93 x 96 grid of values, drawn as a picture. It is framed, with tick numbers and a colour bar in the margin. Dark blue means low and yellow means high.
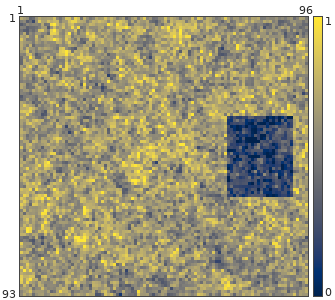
The ninth with the lowest average is the middle right. No regular stripes run through it. The texture is blotchy. In the middle right lies a patch that is lower than the rest.
